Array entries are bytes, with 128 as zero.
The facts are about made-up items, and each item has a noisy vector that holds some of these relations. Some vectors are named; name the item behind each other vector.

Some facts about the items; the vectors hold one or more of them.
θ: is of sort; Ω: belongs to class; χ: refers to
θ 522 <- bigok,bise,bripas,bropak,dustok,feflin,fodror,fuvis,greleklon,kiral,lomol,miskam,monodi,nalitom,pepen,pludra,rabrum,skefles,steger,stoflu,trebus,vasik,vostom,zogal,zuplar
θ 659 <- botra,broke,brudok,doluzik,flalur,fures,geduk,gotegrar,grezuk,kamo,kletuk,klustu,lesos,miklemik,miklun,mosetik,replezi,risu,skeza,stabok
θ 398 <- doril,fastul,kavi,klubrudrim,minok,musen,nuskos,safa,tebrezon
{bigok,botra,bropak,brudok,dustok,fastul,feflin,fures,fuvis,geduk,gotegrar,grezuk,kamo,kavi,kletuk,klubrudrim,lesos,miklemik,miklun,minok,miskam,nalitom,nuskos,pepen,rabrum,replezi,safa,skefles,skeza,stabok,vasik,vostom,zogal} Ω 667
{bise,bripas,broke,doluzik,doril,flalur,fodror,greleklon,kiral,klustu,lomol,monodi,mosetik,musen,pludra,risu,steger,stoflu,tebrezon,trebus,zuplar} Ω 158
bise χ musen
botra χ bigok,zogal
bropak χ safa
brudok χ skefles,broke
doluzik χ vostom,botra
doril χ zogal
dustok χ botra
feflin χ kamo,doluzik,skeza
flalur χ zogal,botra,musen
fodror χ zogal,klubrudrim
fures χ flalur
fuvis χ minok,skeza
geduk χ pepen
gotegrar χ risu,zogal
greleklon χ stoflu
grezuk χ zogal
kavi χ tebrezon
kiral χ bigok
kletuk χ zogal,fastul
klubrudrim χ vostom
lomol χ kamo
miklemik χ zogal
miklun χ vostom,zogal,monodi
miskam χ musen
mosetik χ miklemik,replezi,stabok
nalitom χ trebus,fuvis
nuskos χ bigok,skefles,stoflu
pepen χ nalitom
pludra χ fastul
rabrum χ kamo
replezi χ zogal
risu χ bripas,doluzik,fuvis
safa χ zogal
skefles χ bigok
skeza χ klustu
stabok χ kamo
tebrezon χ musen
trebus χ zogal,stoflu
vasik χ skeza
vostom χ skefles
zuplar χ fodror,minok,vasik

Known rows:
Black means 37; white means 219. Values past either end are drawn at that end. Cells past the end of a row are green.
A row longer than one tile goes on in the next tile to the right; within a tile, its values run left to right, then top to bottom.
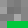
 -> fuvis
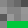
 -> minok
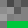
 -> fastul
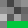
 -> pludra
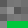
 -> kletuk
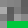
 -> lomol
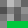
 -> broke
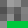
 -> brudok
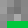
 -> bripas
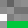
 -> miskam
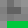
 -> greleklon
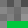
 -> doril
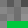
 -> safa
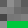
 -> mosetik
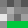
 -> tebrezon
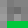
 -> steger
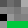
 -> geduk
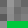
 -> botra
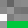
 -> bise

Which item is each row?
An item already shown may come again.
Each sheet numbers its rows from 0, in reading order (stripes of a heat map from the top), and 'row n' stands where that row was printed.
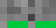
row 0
greleklon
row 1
gotegrar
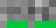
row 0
skefles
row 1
broke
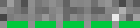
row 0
stabok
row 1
trebus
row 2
bropak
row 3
greleklon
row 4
kavi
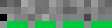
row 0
geduk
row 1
nalitom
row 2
greleklon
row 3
doluzik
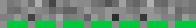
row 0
trebus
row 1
kamo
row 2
kiral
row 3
minok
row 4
skeza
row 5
klustu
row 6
feflin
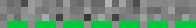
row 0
klubrudrim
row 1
bripas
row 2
risu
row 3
pepen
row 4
stabok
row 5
vostom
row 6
zuplar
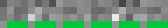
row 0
fures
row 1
musen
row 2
stoflu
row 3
dustok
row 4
kavi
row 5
bigok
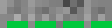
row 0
bripas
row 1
monodi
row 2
fastul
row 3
zogal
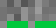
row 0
nuskos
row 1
flalur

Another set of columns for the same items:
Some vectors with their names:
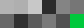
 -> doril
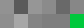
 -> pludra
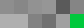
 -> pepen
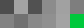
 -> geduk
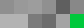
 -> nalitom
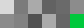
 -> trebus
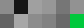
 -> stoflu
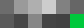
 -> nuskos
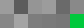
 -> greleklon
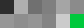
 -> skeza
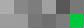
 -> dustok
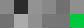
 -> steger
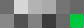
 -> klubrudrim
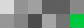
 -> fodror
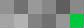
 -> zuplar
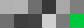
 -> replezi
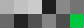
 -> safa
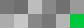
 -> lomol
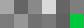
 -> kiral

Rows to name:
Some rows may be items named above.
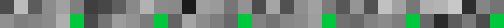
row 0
risu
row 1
broke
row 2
stoflu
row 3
geduk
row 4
brudok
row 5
doril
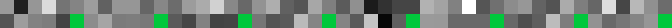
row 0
bigok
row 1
greleklon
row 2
nuskos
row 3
gotegrar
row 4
tebrezon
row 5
vostom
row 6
kletuk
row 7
doluzik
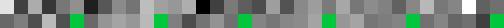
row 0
zogal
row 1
kamo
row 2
flalur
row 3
geduk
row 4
bropak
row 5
skefles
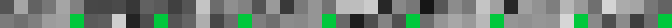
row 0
mosetik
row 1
musen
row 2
minok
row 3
fures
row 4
safa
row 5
kamo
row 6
stabok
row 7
klubrudrim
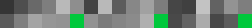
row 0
klustu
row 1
risu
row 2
fastul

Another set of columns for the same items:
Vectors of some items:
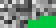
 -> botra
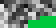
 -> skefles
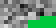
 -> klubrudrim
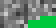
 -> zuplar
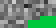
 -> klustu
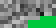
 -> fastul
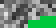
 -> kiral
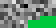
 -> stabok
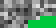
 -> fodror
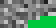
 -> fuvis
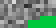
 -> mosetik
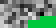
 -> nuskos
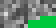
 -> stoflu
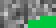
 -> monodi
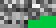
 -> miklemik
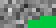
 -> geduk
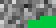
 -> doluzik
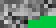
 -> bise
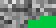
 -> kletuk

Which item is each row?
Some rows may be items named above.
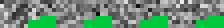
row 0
vostom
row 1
kavi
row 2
kamo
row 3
gotegrar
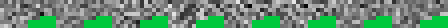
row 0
minok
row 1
fures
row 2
flalur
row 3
vostom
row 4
stabok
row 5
stabok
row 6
klustu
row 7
dustok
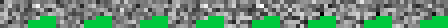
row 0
trebus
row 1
pepen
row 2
risu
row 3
trebus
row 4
doril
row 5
tebrezon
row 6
musen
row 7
minok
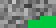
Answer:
fures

